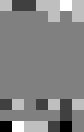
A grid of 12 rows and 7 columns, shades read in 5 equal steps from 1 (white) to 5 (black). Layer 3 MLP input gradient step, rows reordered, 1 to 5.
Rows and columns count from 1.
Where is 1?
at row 1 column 6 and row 12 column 2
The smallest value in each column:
2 1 2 2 2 1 2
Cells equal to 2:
11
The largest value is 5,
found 2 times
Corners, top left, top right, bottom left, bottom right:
2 2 5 3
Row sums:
17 19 21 21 21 21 21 21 21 21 22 22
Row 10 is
4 2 3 4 2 4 2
